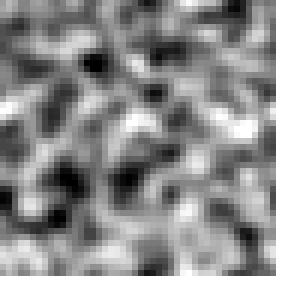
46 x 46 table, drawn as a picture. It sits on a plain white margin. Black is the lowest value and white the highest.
Neither half mirrors the other. Overall the values sit about 50% of the way up the scale. The field is mottled with small blotches. There are no lone odd cells.
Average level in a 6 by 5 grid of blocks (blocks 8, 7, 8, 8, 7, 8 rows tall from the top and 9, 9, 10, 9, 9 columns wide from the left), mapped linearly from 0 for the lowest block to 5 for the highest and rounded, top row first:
23131 | 11223 | 32435 | 31132 | 10343 | 43352
